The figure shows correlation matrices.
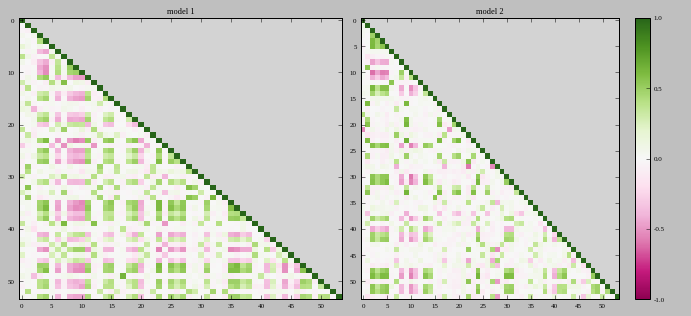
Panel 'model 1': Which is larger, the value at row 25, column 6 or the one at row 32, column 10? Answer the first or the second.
the second
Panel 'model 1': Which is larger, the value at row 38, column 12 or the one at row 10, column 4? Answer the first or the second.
the first
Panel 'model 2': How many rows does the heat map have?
54
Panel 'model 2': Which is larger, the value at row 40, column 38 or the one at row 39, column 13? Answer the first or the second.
the second
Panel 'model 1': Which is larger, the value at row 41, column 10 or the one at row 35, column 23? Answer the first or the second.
the second
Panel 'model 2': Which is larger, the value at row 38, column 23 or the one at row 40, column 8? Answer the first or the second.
the second
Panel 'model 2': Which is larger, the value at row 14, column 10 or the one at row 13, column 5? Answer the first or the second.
the second
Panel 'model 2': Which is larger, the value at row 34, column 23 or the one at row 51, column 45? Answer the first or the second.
the second
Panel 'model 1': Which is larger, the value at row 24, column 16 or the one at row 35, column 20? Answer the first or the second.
the first
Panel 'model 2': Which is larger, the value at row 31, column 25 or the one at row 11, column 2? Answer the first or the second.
the first
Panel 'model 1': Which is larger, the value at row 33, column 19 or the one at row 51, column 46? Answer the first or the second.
the first
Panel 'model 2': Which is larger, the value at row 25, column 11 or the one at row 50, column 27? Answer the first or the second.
the second
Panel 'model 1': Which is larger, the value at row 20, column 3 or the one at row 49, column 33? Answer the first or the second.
the second
